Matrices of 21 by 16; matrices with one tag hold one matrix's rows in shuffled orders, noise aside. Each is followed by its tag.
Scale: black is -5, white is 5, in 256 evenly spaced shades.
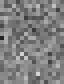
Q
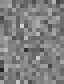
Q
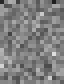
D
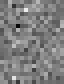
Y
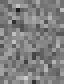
Y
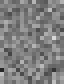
D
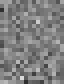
Q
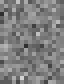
Q
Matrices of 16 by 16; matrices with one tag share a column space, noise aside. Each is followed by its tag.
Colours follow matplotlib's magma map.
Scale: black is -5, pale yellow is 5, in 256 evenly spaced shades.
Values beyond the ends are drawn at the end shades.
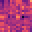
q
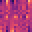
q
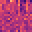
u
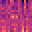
q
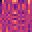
u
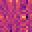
q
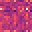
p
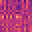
q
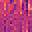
u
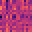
q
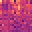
u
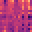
q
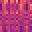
u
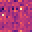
p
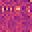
p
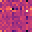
p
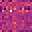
p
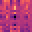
q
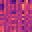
u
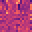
u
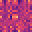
q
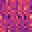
q
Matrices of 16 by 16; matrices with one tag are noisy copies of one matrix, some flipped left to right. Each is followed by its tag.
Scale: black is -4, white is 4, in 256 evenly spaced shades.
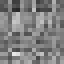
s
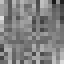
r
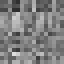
s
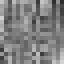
r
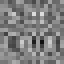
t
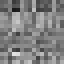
s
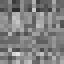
s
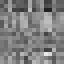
s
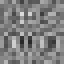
t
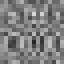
t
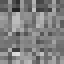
s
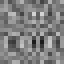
t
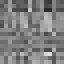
s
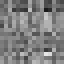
s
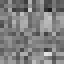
s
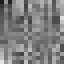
r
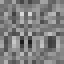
t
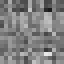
s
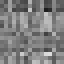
s
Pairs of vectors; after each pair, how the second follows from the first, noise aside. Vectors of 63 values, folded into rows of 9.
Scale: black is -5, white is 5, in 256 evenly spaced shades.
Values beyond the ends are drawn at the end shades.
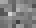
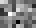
scaled up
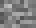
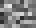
scaled up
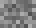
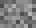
negated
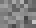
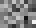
scaled up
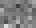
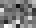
scaled up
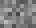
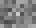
negated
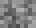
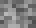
negated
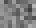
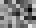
scaled up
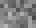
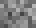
negated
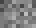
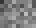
copied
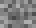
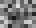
scaled up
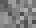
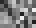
scaled up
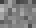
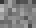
copied
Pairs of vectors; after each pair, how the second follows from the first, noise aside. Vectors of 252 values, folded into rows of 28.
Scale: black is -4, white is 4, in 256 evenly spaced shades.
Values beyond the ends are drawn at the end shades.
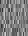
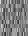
negated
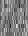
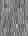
shrunk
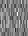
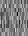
negated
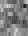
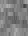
shrunk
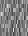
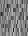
negated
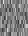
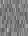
shrunk
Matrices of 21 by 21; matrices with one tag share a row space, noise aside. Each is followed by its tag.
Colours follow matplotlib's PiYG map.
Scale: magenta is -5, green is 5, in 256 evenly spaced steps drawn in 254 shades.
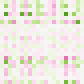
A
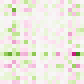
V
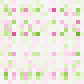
A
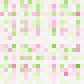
A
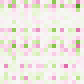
A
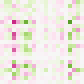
V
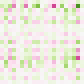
A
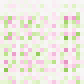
A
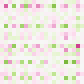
A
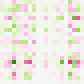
V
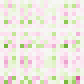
A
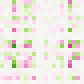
V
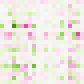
V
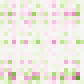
A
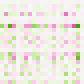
A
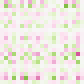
A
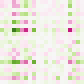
V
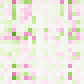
V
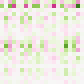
A
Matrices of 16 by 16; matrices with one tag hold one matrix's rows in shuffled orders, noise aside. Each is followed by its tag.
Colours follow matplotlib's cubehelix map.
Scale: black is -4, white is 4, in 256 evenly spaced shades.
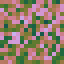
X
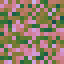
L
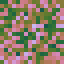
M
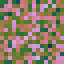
L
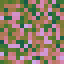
X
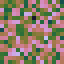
X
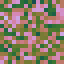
M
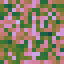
L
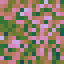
X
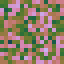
X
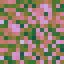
X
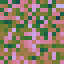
L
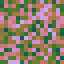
X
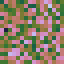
X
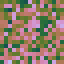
L
